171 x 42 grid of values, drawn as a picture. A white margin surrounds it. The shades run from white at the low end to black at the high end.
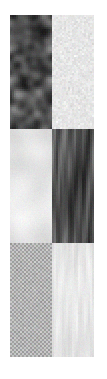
It is made of 3 by 2 panels. Panel 1,1: high, blotchy. Panel 1,2: very low, fine-grained, faint in contrast. Panel 2,1: very low, smooth, faint in contrast. Panel 2,2: high, streaked downward. Panel 3,1: low, checkered. Panel 3,2: very low, streaked downward, faint in contrast.
